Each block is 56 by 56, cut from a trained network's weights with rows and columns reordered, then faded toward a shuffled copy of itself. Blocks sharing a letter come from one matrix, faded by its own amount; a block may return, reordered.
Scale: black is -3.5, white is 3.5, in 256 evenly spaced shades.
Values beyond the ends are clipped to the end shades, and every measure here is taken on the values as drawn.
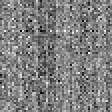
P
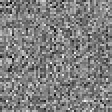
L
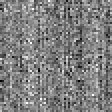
P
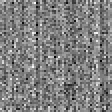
P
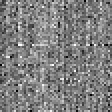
P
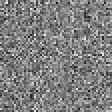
L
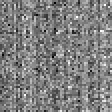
P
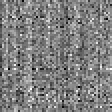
P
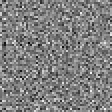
L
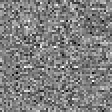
L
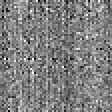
P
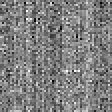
P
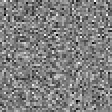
L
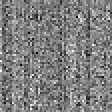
P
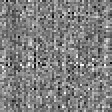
P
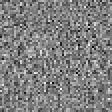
L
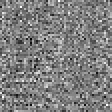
L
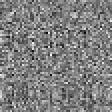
L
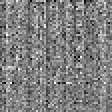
P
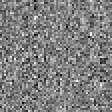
L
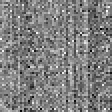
P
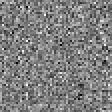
L
